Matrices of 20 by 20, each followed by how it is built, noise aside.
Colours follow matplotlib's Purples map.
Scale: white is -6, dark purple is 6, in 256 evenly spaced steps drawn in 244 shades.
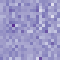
low rank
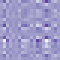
low rank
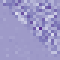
upper triangular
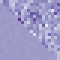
upper triangular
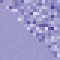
upper triangular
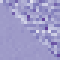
upper triangular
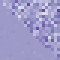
upper triangular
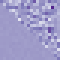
upper triangular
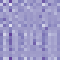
low rank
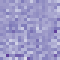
low rank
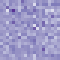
low rank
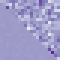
upper triangular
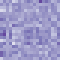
low rank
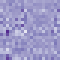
low rank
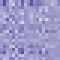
low rank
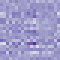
low rank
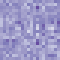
low rank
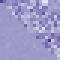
upper triangular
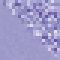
upper triangular
